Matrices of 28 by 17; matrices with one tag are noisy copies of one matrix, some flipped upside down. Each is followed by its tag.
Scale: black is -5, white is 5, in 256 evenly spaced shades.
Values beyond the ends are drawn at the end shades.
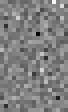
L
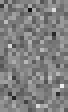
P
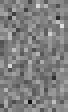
P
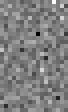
L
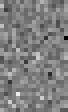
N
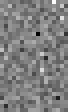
L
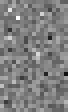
N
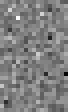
N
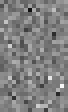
P
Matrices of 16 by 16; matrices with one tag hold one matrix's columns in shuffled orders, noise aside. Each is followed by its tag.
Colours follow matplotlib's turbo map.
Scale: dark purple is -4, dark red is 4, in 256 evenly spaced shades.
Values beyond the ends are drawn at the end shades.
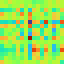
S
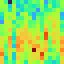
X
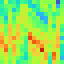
X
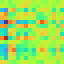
S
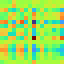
S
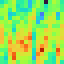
X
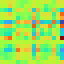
S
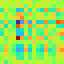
S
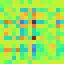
S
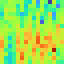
X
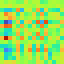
S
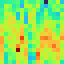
X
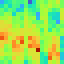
X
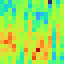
X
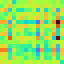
S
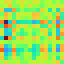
S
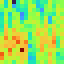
X
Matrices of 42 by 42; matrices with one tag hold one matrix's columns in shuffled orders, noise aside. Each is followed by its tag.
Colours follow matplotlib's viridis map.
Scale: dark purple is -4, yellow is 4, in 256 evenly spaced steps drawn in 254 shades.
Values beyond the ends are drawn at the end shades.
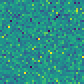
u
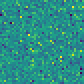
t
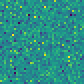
t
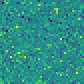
u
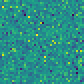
t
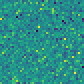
u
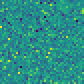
u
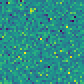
u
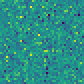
t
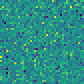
t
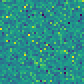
t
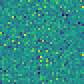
t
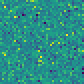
t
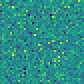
t
